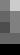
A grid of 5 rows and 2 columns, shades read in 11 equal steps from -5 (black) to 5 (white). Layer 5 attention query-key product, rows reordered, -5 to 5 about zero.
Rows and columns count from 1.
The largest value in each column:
0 3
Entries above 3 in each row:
0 0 0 0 0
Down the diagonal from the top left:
0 0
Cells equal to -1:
3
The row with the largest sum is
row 1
